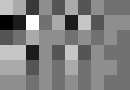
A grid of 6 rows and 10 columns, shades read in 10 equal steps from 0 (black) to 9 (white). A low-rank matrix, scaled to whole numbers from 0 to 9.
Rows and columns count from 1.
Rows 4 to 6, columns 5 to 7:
3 7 3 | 4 6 4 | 4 5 4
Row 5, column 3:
3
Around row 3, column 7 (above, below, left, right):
7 3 4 4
